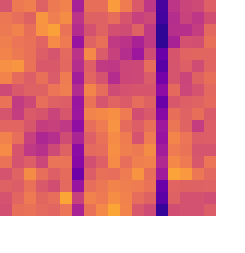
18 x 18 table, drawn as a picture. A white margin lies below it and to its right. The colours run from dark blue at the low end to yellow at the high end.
Histogram: skewed, a long tail of low values. Grain: streaks running down. Ninth with the lowest average: top right. Odd lines: columns 7 and 14.
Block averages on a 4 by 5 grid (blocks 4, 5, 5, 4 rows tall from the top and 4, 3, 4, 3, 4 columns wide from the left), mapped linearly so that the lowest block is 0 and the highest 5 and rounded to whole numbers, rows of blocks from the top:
5 4 4 0 2 / 4 3 3 1 3 / 3 2 5 3 4 / 4 3 5 2 4
